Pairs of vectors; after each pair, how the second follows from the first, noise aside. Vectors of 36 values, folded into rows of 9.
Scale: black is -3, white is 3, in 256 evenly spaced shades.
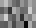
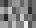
negated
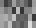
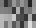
copied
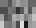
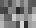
copied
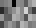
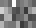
negated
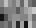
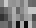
copied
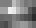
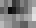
negated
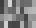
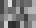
copied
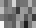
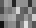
negated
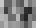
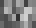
negated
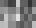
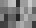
negated
